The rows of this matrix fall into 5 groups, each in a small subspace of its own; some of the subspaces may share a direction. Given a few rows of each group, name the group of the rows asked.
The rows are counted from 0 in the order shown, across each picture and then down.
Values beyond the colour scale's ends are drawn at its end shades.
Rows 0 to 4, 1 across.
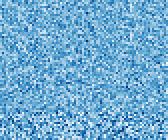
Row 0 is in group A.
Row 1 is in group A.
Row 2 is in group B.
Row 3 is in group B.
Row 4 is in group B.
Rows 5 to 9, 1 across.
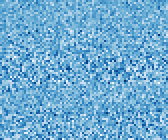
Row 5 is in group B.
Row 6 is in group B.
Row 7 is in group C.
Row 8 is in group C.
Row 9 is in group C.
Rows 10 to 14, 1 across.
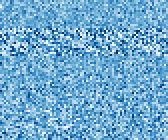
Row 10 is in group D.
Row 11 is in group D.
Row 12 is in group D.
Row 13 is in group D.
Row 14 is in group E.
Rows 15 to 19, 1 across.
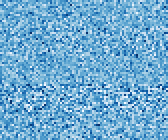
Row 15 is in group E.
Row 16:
C
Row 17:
A
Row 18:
B
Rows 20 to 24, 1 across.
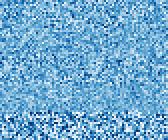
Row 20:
D
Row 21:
C
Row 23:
E
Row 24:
B
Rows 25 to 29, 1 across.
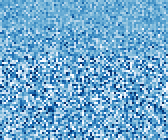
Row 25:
D
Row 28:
E
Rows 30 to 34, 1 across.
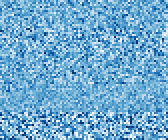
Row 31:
E
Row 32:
A
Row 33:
C
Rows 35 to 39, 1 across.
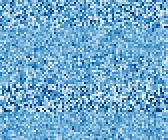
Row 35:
D
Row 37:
E
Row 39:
D
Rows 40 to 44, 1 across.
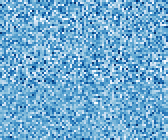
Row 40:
D
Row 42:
E
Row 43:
E
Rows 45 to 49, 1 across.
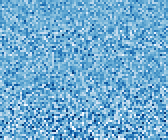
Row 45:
A
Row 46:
A
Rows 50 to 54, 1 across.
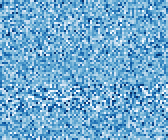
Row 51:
C
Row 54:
C
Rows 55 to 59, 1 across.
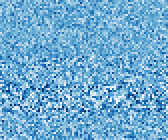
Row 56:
D
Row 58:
C
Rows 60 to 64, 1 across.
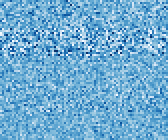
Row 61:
D
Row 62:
B
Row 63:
C
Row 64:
E
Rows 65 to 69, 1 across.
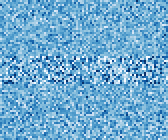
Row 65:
D
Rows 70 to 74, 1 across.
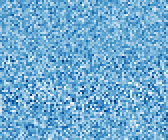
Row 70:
B
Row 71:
A
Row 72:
C
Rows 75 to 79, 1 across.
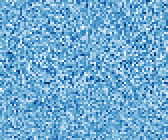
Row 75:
C
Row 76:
C
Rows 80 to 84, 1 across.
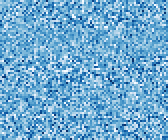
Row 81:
D
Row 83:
E
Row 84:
B
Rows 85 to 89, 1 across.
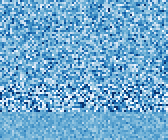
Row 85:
D
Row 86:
C
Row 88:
B
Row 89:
D
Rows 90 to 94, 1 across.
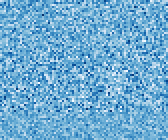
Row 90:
C
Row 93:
D
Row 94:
A
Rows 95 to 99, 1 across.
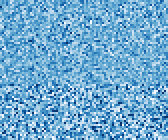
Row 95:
D
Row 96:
E
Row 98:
B
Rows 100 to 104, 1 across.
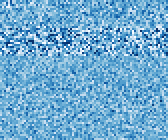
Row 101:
E
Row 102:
D
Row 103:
C
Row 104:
A
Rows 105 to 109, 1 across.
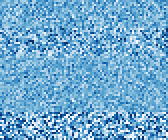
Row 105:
D
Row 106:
E
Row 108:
A
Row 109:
A
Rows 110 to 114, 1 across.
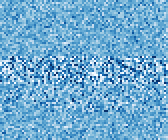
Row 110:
D
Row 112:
D
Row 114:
B
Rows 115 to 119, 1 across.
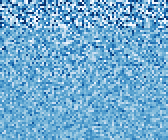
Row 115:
A
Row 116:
E
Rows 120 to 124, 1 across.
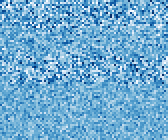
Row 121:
B
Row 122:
E
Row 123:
B
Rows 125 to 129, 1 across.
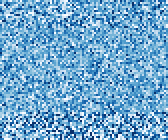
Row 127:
D
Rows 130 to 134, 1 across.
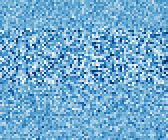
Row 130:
D
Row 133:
B
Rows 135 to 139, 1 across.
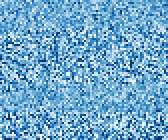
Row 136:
B
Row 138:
C
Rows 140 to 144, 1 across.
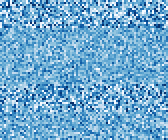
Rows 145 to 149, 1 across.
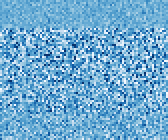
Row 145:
C
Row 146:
D
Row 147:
C
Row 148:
D
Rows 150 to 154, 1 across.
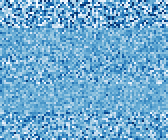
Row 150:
B
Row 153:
D
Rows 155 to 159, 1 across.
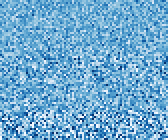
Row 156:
C
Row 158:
C
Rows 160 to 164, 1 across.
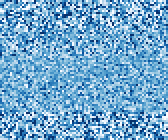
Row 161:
A
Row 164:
E
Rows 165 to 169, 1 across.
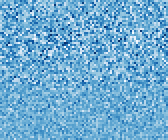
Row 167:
C
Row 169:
D
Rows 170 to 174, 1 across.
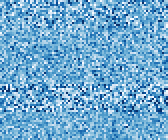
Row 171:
D
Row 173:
C
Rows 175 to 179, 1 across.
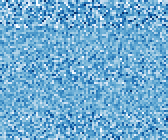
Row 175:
B
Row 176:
C
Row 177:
A
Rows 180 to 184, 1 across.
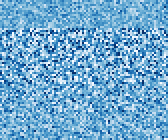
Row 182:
A
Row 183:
A
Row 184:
D
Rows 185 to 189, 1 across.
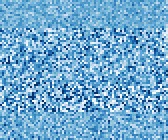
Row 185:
E
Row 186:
E
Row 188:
E
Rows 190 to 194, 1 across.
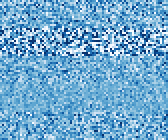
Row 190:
D
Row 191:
E
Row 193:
D
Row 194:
E
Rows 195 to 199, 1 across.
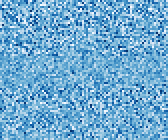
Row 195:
A
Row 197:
A
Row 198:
D
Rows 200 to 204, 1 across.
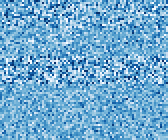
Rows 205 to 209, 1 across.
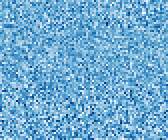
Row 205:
C
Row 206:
B
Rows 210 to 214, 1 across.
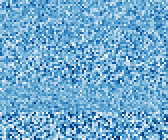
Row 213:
D
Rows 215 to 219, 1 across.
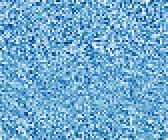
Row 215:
C
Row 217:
A
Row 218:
A
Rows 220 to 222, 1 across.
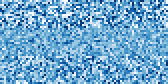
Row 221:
E
